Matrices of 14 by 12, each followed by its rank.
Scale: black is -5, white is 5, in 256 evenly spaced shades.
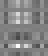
one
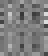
two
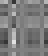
one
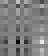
one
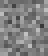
full rank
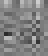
two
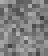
full rank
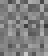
two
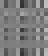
one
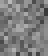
full rank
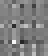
two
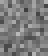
full rank
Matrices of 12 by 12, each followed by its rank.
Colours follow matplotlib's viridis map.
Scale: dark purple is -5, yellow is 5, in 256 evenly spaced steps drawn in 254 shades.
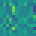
two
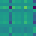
one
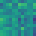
two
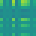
one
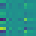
one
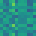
two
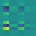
one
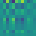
one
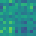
two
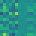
two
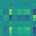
one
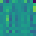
two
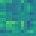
two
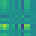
one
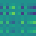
one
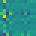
two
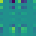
one
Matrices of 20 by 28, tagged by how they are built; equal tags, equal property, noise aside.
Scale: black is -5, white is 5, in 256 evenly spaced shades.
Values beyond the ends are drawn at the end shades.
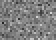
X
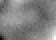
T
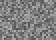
X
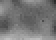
T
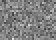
X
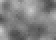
T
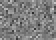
X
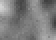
T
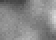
T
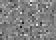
X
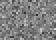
X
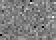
X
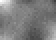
T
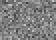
X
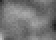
T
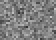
X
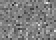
X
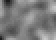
T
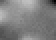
T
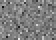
X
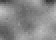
T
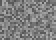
X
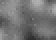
T
